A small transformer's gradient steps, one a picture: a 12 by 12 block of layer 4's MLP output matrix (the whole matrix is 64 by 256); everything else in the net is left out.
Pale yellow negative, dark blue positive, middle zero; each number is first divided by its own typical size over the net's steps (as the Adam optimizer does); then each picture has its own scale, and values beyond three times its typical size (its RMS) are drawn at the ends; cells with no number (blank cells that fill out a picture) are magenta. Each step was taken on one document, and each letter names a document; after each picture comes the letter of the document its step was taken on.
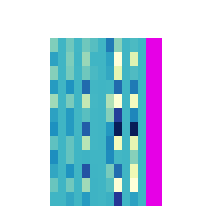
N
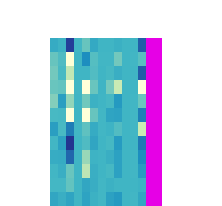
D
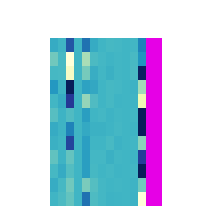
D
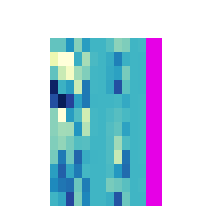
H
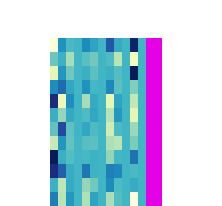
N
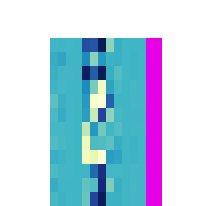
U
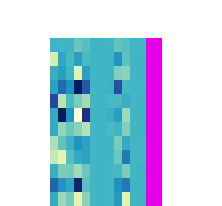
H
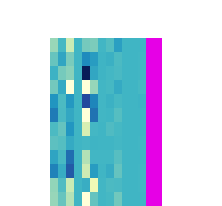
D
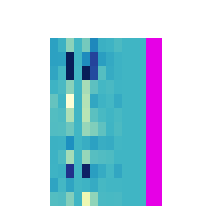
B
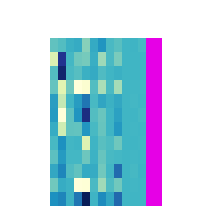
H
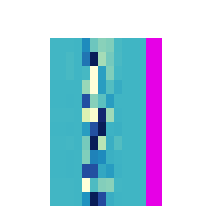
U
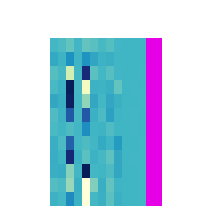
D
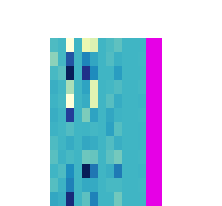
B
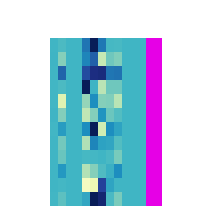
U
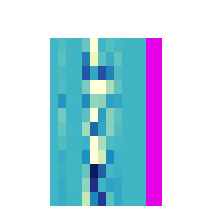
U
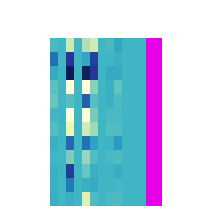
B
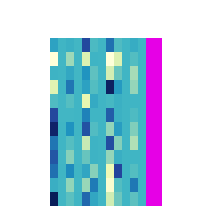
N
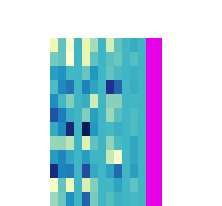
N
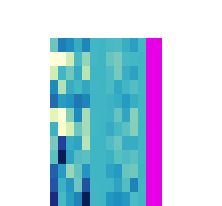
H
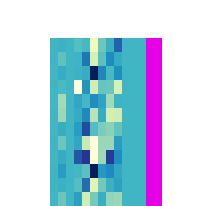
U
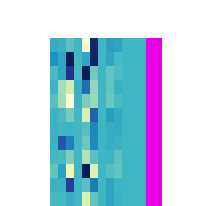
B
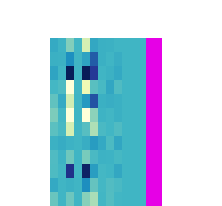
B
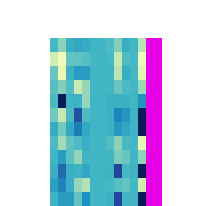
H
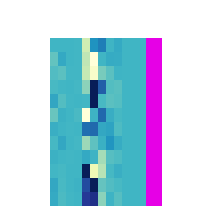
U
